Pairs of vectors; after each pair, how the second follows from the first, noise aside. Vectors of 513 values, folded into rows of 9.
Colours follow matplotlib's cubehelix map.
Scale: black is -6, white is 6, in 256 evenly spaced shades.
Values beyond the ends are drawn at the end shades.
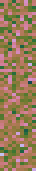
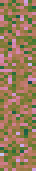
copied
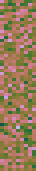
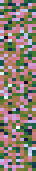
scaled up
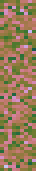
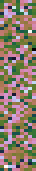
scaled up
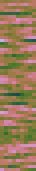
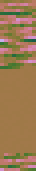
partly zeroed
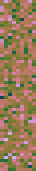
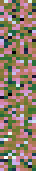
scaled up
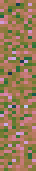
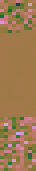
partly zeroed
